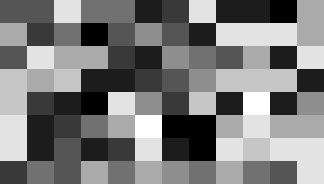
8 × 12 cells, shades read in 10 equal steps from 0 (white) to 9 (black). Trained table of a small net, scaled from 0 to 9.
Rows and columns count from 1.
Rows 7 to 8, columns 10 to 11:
2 1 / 5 6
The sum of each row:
67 54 55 54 60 52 53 53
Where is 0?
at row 5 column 10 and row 6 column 6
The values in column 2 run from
1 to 8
